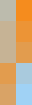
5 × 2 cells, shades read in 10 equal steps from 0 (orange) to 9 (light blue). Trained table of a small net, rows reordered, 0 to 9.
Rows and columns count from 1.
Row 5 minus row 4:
1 1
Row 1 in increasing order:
0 6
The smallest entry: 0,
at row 1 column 2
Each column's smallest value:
2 0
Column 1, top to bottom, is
6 5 5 2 3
